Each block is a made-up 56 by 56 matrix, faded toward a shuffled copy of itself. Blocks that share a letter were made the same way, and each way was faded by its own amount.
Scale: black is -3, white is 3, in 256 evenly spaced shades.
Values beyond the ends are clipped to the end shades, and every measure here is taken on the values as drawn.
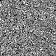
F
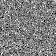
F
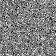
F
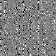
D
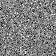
F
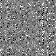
D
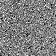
F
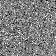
F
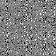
D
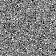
F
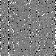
D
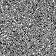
F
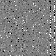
D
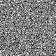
F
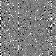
D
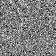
F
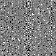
D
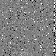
D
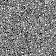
F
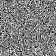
F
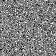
F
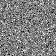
F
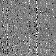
D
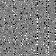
D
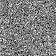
F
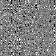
D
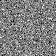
F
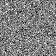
F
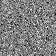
F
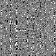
D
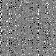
D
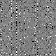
D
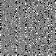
D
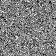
F
